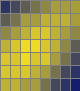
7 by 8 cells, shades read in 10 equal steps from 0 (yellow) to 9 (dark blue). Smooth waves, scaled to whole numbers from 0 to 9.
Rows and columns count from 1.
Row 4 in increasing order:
0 0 1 1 2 2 4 6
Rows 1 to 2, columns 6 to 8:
3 3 3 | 2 2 3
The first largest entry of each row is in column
1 1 1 8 8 8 8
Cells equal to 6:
3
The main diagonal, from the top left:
8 5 2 0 1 5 8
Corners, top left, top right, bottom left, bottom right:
8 3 2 9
